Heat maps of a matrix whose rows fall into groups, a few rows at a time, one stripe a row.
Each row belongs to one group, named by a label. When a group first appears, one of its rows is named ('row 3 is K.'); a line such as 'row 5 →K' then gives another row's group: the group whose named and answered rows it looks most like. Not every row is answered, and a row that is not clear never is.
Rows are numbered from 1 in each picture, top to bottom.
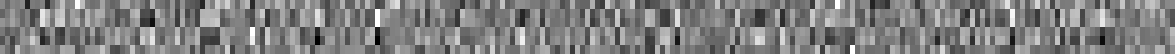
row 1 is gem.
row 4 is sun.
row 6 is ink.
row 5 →sun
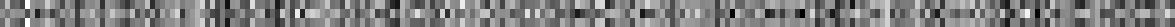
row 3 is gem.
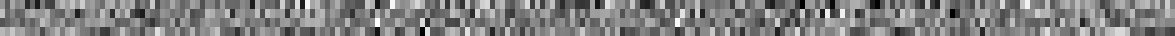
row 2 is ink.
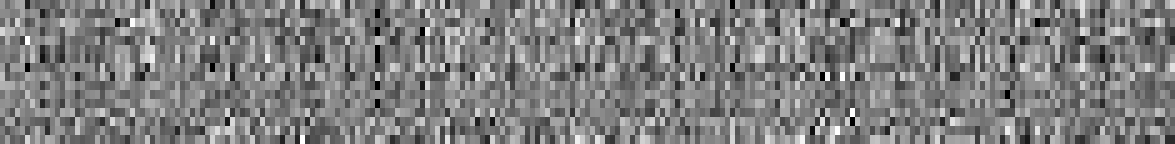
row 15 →gem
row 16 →gem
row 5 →gem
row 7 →sun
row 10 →sun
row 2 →sun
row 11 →gem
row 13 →ink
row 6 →sun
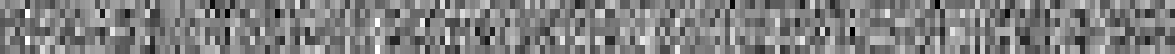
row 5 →gem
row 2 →gem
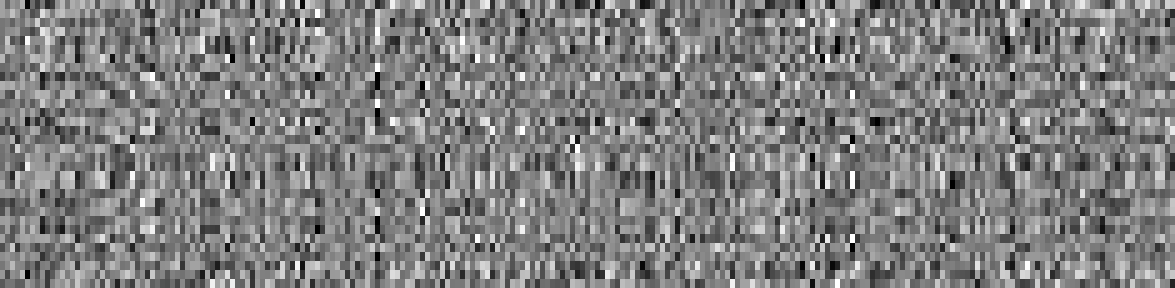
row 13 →sun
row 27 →ink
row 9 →sun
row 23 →sun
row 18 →gem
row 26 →sun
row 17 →ink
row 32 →gem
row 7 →ink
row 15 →sun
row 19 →gem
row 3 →gem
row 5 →gem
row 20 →ink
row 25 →sun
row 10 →sun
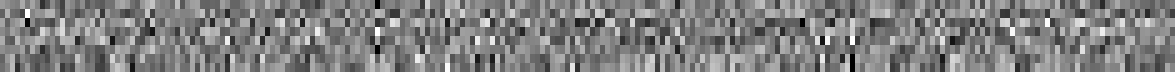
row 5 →ink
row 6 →sun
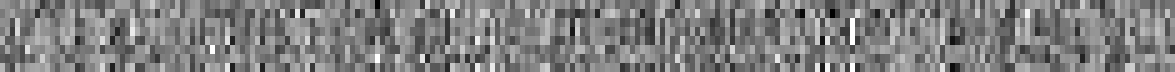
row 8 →ink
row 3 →ink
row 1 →sun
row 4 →ink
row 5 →ink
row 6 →gem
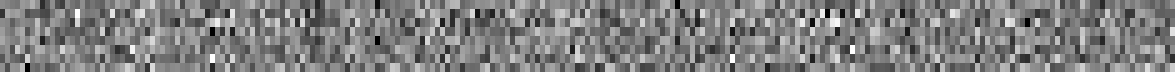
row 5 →sun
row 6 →ink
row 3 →gem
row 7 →gem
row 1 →sun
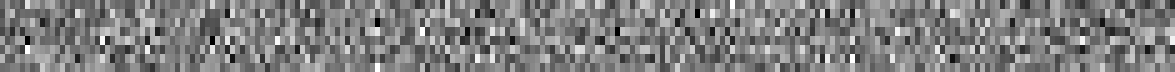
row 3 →sun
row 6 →gem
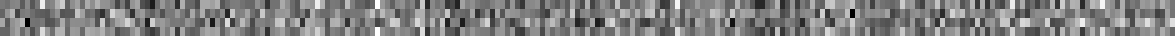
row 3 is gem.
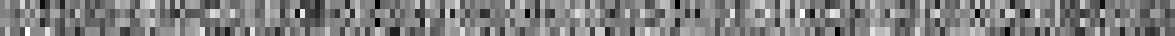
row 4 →gem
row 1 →sun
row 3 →sun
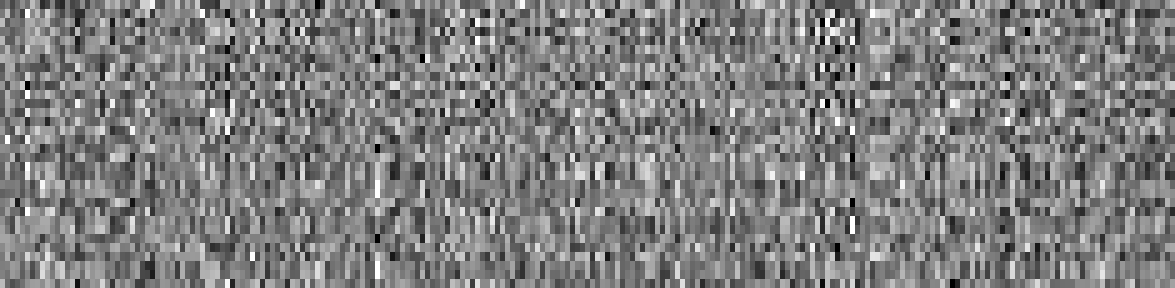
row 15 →ink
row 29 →gem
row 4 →gem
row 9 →gem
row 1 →sun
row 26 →ink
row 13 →gem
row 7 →sun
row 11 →gem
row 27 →sun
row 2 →gem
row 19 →gem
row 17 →sun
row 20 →gem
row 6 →gem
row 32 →ink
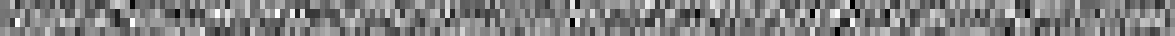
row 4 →gem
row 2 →gem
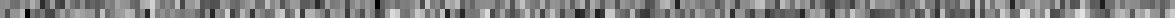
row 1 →sun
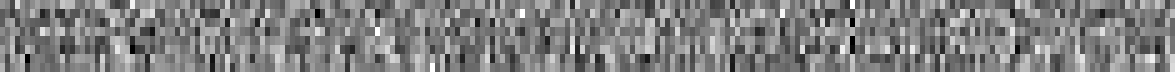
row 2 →sun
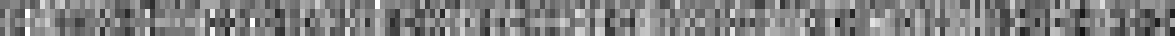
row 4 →gem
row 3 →gem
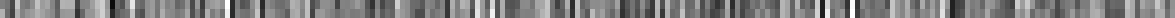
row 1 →ink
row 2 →ink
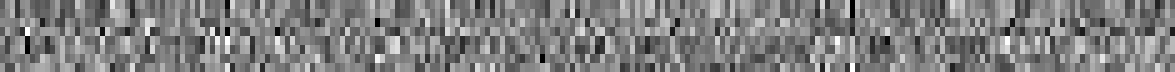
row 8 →ink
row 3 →sun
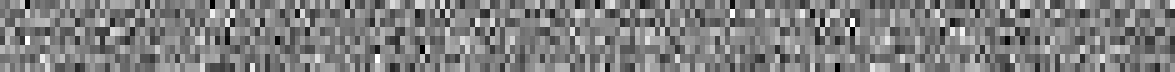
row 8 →gem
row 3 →ink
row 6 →sun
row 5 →gem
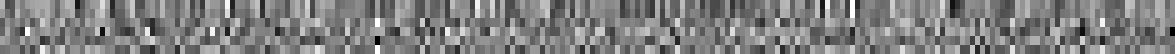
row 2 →ink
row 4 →gem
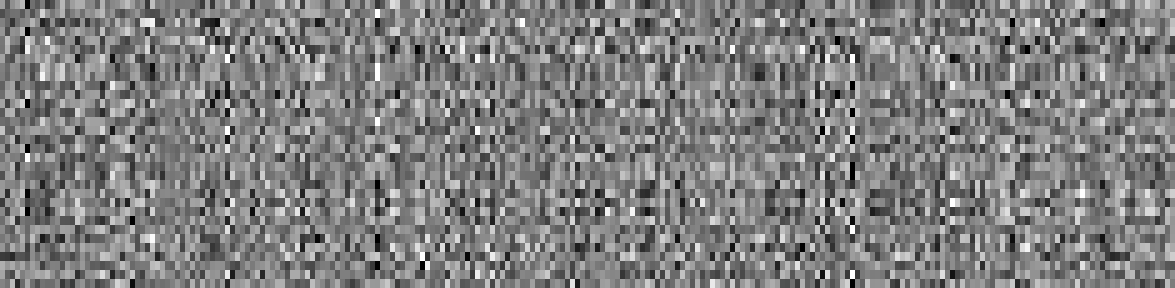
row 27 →sun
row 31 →ink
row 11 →gem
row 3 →sun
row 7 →ink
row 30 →sun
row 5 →gem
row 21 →sun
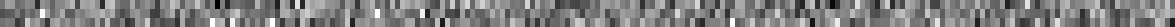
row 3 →gem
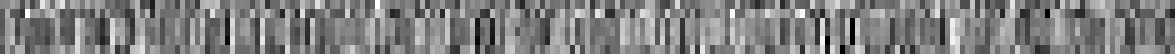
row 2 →gem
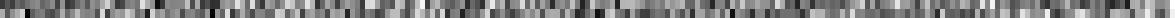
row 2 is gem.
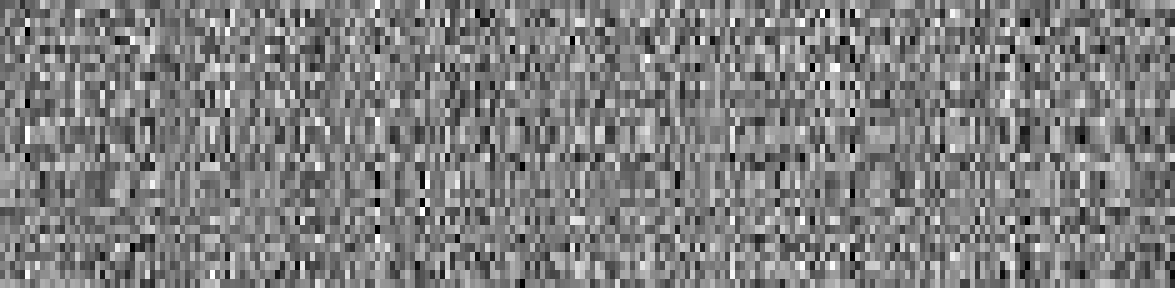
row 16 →gem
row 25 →gem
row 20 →sun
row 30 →gem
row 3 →gem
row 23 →sun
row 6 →sun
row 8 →gem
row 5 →ink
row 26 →sun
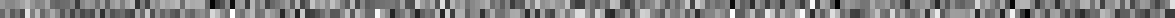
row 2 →gem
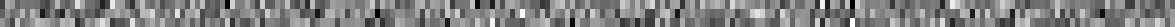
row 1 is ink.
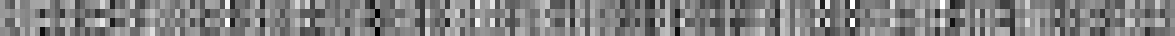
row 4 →sun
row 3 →ink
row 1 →ink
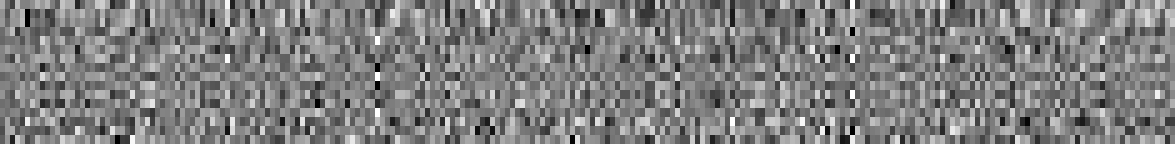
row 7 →ink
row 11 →ink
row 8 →sun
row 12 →sun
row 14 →gem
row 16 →ink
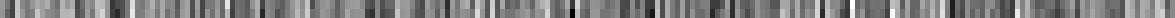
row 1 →ink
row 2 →ink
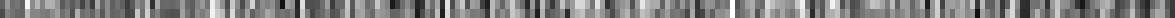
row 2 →gem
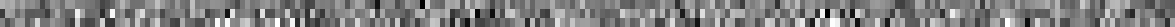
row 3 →gem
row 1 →sun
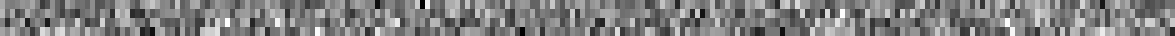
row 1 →sun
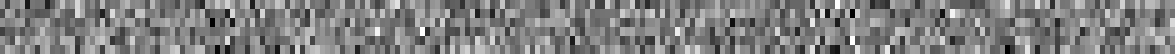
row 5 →ink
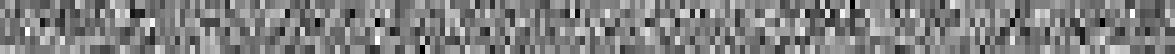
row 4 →gem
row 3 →sun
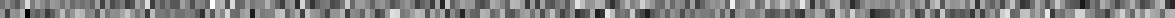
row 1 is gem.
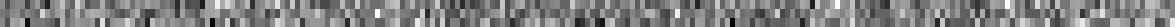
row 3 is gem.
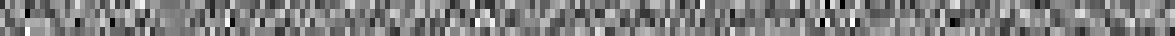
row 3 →ink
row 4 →gem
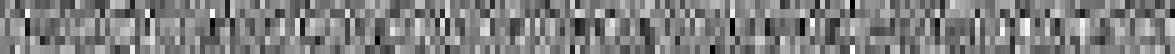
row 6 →ink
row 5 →sun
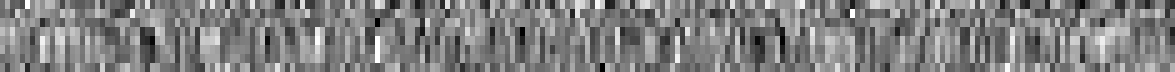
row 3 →sun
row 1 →gem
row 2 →ink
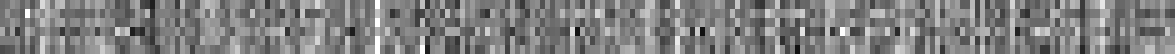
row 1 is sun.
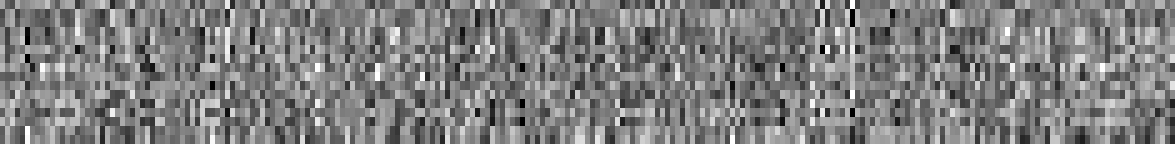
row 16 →gem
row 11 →ink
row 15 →gem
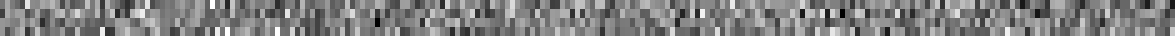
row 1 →gem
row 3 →sun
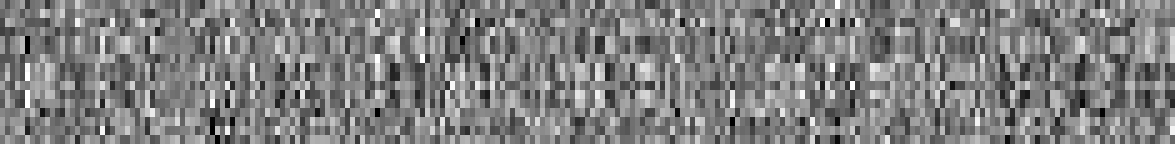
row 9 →gem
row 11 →gem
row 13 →sun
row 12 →gem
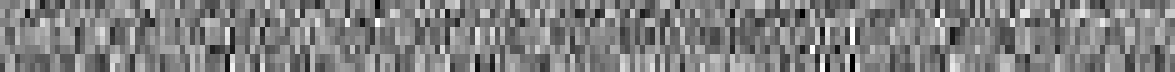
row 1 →sun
